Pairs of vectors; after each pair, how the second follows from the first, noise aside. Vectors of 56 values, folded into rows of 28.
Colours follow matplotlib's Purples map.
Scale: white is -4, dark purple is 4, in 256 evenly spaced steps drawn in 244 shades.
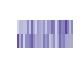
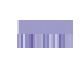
partly zeroed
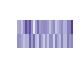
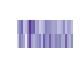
shuffled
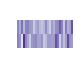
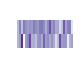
negated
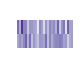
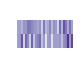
reversed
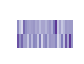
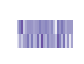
negated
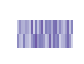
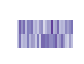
shuffled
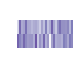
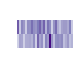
negated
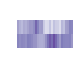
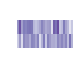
shuffled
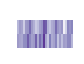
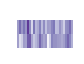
wrapped around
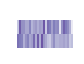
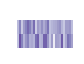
shuffled
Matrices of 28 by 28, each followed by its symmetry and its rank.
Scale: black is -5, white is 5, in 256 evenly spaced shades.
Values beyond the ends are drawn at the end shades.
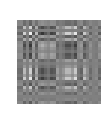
symmetric, rank one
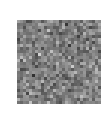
neither, full rank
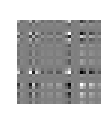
symmetric, rank one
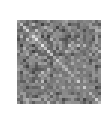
symmetric, rank five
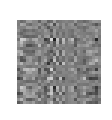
neither, rank three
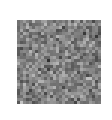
neither, full rank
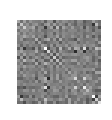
symmetric, rank five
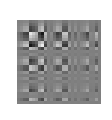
symmetric, rank one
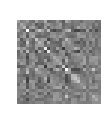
symmetric, rank five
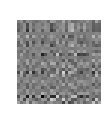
neither, rank three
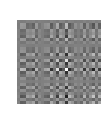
symmetric, rank one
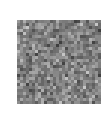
neither, full rank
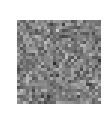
neither, full rank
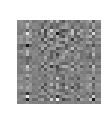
neither, rank three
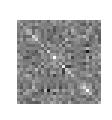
symmetric, rank five
